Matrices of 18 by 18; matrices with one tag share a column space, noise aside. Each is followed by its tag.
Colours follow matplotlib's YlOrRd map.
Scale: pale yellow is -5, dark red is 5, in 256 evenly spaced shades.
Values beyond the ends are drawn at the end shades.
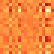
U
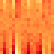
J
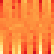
J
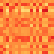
U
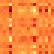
U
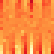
J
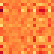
U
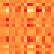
U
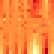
J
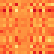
U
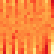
J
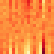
J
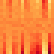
J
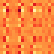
U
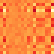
U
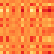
U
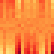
J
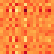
U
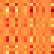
U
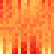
J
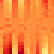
J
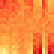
J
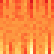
J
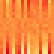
J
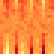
J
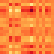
U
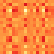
U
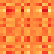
U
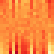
J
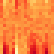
J
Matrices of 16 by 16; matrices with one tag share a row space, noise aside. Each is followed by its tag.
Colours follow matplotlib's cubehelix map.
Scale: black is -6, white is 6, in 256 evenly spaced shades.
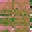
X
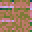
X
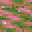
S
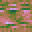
S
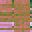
X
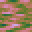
S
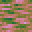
S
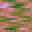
S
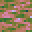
S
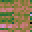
X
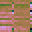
X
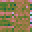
X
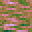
S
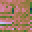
X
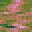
S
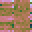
X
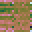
X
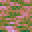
S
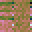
X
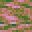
S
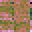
X
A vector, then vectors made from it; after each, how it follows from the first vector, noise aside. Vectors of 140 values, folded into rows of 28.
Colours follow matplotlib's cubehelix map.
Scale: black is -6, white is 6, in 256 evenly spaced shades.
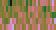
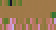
partly zeroed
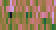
wrapped around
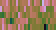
reversed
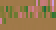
partly zeroed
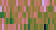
reversed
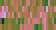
wrapped around
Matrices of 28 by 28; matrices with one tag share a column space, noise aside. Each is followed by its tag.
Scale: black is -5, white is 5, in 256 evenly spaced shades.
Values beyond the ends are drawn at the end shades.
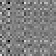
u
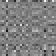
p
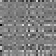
p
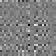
p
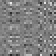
u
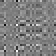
p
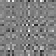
p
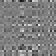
p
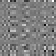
p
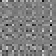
p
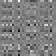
p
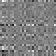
p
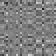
u
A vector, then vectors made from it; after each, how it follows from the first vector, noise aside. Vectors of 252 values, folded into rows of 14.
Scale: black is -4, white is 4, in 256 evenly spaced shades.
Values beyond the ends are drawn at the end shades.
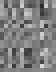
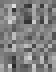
reversed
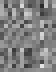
copied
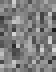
wrapped around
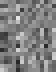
wrapped around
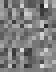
copied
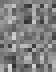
reversed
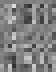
reversed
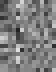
wrapped around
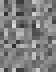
wrapped around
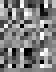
scaled up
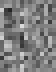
wrapped around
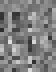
wrapped around
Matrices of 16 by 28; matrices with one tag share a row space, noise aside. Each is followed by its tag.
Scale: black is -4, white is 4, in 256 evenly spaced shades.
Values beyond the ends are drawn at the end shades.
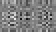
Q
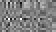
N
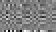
N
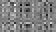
Q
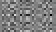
Q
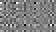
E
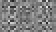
Q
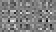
Q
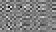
N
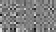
E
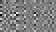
E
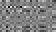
N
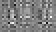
Q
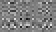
Q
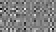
E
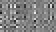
E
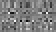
Q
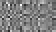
N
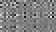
E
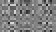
Q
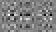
Q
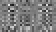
Q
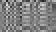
N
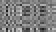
N
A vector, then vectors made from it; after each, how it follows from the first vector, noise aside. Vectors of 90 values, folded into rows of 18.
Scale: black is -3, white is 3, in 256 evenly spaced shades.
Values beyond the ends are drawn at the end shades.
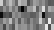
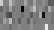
partly zeroed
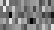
reversed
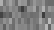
shrunk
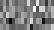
wrapped around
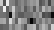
reversed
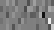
partly zeroed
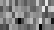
wrapped around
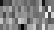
wrapped around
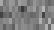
shrunk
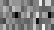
wrapped around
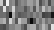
reversed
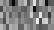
wrapped around
